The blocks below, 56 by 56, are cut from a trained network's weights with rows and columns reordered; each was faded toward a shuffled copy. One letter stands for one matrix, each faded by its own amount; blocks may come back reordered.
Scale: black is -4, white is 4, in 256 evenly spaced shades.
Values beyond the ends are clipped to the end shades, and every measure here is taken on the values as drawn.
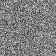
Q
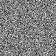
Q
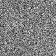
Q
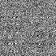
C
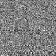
C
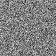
Q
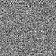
C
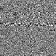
C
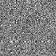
C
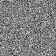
Q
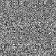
C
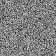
Q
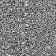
C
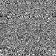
C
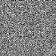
C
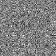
C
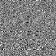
C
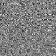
C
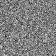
Q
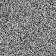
Q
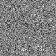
C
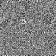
C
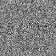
C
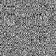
C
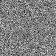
Q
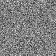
Q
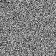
Q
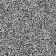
Q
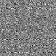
C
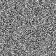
Q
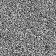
Q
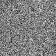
Q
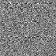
C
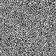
Q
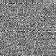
C
